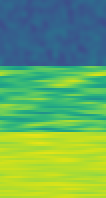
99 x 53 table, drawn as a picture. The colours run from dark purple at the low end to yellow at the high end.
It is made of 3 by 1 panels. Panel 1,1: low, blotchy, faint in contrast. Panel 2,1: high, streaked across. Panel 3,1: very high, streaked across, faint in contrast.
